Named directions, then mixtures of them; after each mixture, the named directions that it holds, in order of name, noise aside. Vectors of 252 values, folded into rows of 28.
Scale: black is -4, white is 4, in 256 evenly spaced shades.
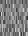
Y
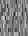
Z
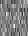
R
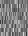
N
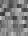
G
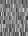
Y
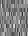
N, R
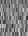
N, Y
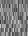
N, Y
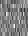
R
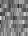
G, N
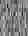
R, Z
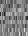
G, Y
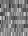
G, N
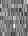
G, R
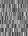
N
